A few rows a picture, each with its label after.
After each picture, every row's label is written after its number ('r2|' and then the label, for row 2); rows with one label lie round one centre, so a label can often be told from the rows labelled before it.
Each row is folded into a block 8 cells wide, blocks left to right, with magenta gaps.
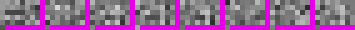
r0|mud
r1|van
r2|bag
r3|bag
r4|bag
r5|van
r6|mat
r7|bag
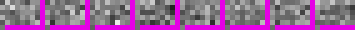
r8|van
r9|mat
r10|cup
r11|mud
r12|bag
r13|van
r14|mat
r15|mud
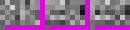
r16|van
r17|mud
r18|mud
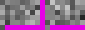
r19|mat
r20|van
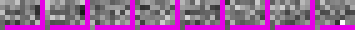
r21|mud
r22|mud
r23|mat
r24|mat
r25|mud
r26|van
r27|van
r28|cup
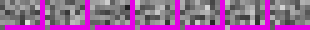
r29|cup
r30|mat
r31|mud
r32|bag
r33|bag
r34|bag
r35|van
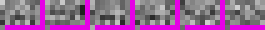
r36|bag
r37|mud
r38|bag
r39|bag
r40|cup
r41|van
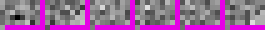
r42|bag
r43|mat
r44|van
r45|van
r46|van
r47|mat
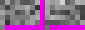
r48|mat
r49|mud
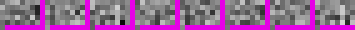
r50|mud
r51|mat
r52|bag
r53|cup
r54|mat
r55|mud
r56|mat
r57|bag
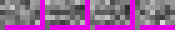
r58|van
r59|mud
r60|mud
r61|cup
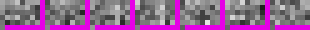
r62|mud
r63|cup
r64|bag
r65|bag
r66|cup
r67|mud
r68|van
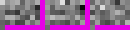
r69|mud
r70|mud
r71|van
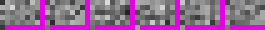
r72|van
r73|mat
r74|mud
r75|bag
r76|bag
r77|mat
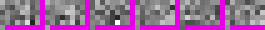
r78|bag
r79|bag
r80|cup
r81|mat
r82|mud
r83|mat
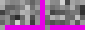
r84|bag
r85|mud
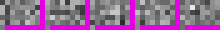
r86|mat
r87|mud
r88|bag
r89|mat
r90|van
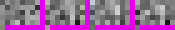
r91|mat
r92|bag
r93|bag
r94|bag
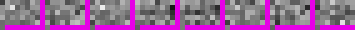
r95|van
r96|mat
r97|van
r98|mud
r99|mud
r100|van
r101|mat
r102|cup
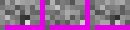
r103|cup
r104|van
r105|cup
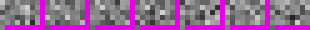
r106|bag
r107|van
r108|van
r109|van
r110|mat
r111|mat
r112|cup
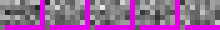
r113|mud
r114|van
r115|van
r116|cup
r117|van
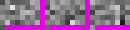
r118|van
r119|cup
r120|bag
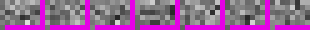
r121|cup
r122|mat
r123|cup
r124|mud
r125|mat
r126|cup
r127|van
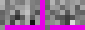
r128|bag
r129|cup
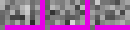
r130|bag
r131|cup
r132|mat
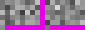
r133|mat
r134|van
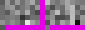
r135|cup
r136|bag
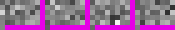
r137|mat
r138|van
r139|cup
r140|mat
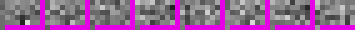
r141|cup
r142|cup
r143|van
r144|mud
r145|mat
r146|cup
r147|mud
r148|bag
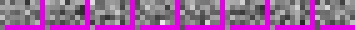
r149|van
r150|mud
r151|bag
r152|cup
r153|cup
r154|mud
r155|bag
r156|van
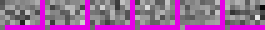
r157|cup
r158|mat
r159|van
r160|van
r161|mat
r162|mud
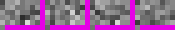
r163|cup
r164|mat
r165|cup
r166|van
